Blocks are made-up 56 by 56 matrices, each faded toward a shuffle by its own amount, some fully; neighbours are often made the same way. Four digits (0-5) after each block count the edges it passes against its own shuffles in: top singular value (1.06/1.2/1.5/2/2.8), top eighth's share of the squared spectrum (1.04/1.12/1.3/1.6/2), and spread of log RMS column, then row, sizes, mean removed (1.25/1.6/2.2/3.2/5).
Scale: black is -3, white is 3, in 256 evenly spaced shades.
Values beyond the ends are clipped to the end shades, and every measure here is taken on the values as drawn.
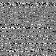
2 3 0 4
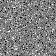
0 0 0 0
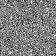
0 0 0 0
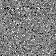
1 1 0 1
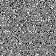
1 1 0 2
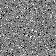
0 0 0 0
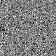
1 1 0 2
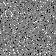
0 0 0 0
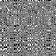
4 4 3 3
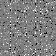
2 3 2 1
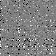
2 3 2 2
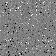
0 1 0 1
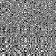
4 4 2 2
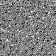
0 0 0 0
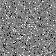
1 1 0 0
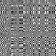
5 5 4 4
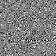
3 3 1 1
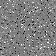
2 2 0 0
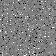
1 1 0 0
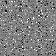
3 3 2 1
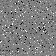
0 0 0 0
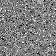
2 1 0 0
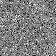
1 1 0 0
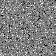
0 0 0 0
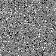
1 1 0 0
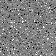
2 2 0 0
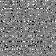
3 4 1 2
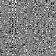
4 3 2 1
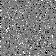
3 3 1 0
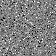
1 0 0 0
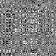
4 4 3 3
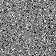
2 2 0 0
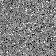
1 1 0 0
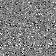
1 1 0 2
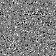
1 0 0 2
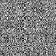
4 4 2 2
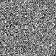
3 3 1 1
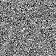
1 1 0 0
